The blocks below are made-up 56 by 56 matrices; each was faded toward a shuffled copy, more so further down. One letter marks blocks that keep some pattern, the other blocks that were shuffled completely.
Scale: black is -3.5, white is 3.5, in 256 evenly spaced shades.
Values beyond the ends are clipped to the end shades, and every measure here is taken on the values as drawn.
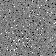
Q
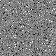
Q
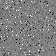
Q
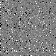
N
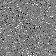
Q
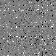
N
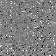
N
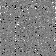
N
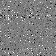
N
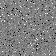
Q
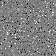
Q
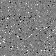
Q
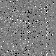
N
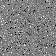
Q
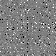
N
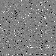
N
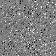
N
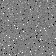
Q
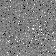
Q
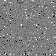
N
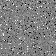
Q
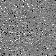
N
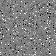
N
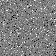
Q
